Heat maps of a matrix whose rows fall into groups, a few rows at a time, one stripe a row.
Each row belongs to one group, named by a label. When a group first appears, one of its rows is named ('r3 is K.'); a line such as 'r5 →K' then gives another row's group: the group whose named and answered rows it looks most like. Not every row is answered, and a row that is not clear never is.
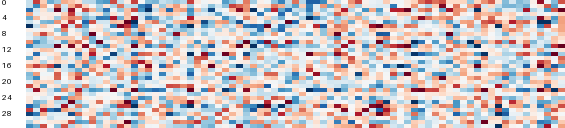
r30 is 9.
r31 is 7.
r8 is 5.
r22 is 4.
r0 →4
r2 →5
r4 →4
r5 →9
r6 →7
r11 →5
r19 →7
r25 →9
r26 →7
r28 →7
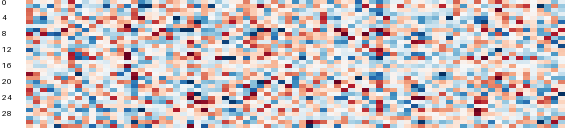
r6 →9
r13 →9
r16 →9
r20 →7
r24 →4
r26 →9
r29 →5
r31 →4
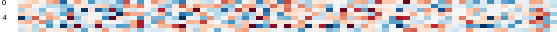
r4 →7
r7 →4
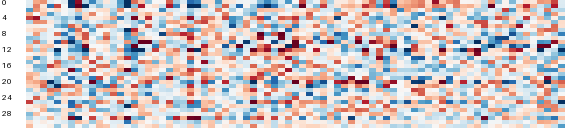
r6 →9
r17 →9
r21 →4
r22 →4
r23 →4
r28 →7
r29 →9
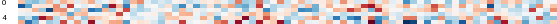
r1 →7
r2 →4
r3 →9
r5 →9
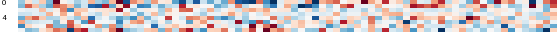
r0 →7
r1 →4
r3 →5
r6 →7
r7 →9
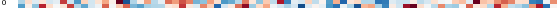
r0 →9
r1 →4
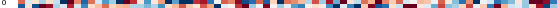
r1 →4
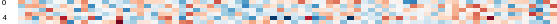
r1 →5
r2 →9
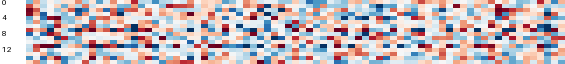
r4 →4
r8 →4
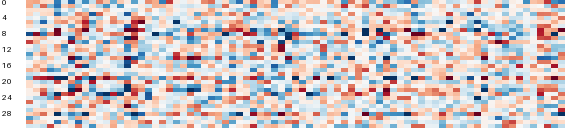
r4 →5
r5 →5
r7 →5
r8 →4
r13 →5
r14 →9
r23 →4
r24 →5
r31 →4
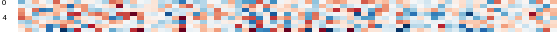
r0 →7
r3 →5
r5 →7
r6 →9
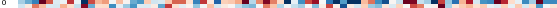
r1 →5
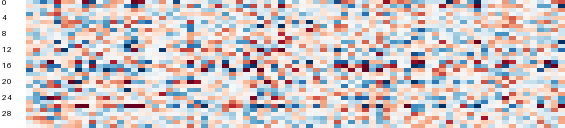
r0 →5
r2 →5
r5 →4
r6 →7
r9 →9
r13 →9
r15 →4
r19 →7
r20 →9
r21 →4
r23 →7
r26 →5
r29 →4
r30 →5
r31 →4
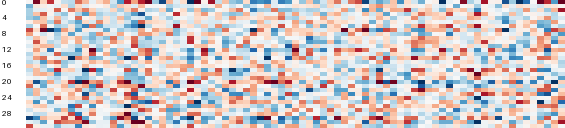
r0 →5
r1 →7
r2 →5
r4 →7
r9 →4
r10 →4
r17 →9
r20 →9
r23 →9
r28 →9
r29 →7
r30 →5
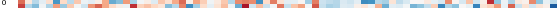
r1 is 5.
